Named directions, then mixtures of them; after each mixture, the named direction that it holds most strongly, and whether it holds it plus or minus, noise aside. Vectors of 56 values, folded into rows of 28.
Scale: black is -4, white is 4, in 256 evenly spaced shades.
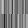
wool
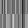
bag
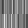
wool, minus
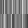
bag, minus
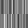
wool, minus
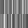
wool, minus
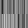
wool, minus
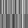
bag, minus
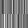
wool, minus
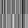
bag, plus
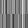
bag, minus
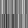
bag, minus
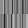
wool, plus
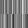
bag, minus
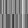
bag, minus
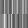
wool, minus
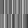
wool, minus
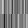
wool, plus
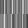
wool, minus
